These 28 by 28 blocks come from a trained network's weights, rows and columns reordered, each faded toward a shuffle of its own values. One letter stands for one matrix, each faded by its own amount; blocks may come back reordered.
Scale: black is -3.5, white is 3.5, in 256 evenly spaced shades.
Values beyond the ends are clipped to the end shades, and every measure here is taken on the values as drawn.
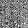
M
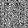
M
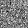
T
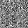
M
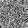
T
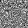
T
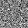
T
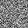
T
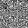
M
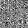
M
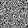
T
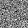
T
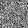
T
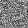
T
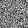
T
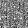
M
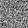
T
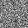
T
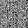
M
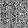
M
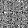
M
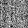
M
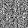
M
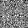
M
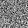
T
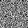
T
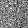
M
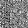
M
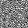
T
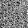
M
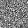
T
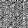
M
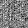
M
